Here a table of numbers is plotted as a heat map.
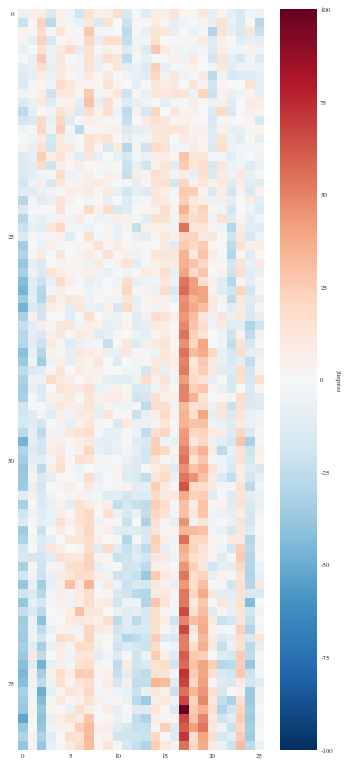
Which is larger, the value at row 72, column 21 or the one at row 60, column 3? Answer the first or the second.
the second
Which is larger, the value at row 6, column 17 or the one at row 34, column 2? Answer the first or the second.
the first
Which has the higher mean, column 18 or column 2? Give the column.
18
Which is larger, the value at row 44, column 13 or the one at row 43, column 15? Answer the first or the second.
the second
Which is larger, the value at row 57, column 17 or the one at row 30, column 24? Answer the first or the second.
the first
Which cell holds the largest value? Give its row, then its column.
78, 17
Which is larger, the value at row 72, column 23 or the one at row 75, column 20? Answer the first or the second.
the first
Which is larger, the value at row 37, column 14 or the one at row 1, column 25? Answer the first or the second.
the first
